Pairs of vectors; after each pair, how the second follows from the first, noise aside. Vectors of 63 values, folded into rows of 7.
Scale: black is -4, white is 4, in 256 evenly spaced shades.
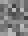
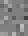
partly zeroed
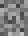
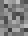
reversed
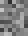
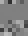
partly zeroed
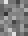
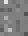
partly zeroed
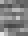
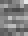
reversed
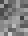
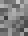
reversed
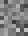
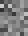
reversed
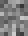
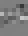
partly zeroed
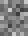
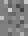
partly zeroed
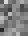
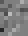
partly zeroed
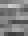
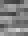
reversed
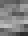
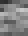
reversed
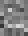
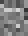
reversed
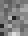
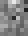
reversed
